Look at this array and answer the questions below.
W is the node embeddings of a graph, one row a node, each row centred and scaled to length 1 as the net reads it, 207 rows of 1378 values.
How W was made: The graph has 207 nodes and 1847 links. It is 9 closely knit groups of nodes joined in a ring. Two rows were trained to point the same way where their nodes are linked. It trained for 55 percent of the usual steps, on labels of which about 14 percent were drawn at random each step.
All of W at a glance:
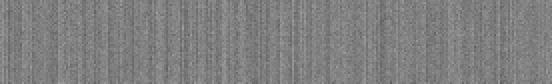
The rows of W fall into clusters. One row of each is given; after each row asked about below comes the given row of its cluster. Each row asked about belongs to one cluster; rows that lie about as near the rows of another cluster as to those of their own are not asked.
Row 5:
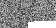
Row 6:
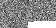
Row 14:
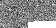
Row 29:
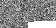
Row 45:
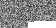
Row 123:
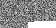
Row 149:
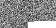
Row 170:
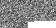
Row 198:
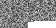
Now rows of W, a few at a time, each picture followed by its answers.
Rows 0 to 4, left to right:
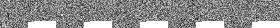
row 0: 5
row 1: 149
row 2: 170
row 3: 149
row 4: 6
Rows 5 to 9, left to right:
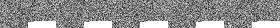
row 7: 149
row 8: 149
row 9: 123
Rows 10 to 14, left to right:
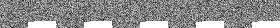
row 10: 5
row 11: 5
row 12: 123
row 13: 198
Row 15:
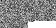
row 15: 14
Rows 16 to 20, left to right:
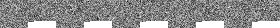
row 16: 29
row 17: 29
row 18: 198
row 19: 29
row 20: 6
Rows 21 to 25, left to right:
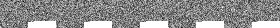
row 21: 5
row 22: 5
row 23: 149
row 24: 170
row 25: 123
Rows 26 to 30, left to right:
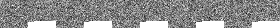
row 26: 149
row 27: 123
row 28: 123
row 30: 45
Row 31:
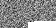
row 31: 170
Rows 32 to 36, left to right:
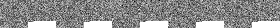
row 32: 123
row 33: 123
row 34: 14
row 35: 149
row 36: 123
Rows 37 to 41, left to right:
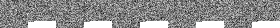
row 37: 45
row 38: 5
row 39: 5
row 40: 45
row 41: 14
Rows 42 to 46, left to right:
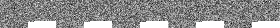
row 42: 170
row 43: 45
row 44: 123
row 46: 29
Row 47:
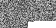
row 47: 6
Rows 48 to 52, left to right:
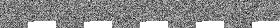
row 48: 14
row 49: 5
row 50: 198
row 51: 29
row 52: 5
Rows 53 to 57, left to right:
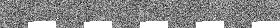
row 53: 5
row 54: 123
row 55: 6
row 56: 149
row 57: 149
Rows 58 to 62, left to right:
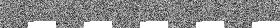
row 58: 149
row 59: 123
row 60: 6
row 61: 5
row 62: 5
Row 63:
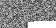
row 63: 198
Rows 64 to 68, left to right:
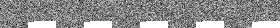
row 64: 29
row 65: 29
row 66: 198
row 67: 170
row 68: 45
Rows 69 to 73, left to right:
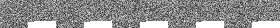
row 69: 149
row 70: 170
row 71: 29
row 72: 14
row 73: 14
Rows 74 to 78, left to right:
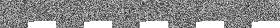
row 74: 29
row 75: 6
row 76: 198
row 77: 5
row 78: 149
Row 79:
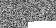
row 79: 45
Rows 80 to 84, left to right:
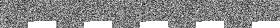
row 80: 6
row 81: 45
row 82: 198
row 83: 6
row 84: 6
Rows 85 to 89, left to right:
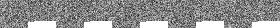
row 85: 198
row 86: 198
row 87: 198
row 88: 6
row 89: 123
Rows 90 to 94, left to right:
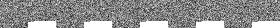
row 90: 5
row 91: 170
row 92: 29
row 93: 6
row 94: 14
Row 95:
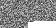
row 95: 123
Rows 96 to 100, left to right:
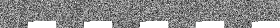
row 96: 6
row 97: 6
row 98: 5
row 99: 45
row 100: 149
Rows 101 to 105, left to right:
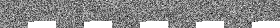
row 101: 45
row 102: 6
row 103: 170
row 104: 170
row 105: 198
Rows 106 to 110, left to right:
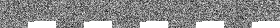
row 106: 45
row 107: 14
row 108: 123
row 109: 45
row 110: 198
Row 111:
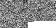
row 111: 29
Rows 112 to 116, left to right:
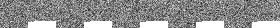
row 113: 170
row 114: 29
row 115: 5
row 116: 149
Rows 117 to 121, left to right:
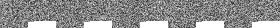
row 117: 198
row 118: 45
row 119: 149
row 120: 5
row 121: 170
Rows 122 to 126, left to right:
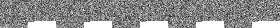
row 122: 123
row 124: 198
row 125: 123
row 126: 170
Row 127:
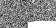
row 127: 149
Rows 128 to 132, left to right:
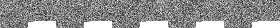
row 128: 5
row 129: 5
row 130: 149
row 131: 6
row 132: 14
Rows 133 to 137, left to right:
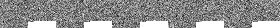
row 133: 6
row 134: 29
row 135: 123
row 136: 5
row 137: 29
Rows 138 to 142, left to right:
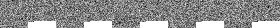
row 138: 45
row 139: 14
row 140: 123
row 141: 5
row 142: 29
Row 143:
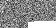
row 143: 170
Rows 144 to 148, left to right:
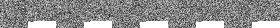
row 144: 6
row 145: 170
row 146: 149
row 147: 14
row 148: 6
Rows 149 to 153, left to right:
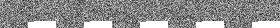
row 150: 6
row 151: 170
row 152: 123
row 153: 5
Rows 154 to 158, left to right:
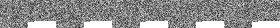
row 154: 198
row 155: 170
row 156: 6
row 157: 198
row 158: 29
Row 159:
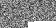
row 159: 198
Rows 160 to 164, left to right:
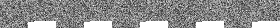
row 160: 198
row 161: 14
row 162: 14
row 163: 149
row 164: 6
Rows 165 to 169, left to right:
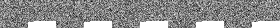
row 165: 14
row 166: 123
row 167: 45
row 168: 14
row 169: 149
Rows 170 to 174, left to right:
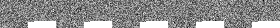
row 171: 45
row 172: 45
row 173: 6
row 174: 14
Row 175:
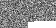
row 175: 45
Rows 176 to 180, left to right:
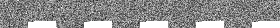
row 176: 6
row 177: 5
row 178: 5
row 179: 149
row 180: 149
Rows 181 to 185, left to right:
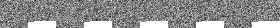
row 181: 5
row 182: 29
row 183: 170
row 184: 198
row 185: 149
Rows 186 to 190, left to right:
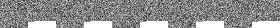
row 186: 6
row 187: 123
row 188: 14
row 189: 170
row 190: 6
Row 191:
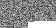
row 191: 45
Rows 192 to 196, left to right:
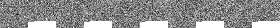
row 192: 14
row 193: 6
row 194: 149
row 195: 6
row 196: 29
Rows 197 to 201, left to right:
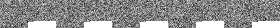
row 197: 14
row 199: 170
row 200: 14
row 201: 29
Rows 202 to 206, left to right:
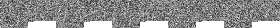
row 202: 6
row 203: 198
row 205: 14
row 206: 29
